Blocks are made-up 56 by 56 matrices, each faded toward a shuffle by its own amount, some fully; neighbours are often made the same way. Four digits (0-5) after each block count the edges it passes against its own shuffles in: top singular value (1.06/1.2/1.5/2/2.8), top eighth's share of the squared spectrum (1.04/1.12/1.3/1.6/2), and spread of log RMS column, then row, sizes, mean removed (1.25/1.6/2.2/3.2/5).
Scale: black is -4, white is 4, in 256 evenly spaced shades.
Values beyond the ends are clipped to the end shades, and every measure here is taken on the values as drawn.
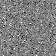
0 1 0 0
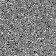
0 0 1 0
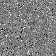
0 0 0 0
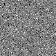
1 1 1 0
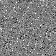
0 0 0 0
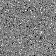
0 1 0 0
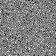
0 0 0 0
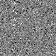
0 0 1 0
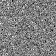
0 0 0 0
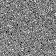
0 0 0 0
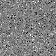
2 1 0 0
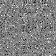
3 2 1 0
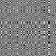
5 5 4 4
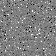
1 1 0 0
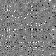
4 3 2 2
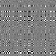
5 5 3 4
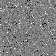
0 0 0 0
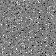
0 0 0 0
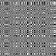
5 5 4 4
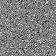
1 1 0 0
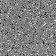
0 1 0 0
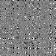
3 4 3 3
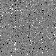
2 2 1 1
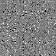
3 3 2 1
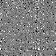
3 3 2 1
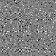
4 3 1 2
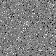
2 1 0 0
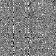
4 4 3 1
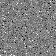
0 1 0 0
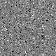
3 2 1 0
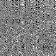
3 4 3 2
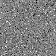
2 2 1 0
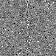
2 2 1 0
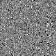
3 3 2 0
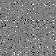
4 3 1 2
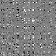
4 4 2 2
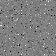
2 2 0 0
